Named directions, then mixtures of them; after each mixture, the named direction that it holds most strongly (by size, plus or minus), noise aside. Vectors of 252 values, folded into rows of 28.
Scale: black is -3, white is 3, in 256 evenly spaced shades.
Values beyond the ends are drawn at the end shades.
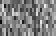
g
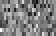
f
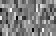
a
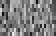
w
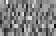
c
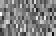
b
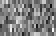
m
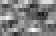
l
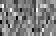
a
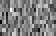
w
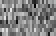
f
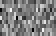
a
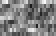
l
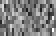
m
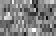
l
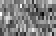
b
